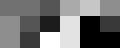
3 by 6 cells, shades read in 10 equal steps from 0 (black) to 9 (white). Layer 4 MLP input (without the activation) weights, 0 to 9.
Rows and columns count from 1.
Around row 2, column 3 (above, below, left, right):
3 9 3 8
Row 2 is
5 3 1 8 0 2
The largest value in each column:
5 4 9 8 7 5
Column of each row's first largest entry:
5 4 3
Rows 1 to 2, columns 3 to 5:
3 6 7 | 1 8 0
